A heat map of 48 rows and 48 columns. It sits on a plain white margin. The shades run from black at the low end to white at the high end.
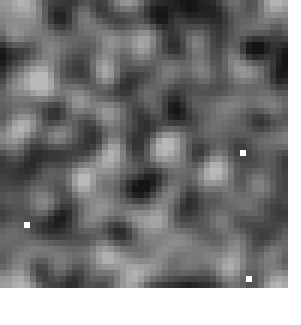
Histogram: bell-shaped. Lone odd cells: 3, each higher than its neighbours. Grain: blotchy.
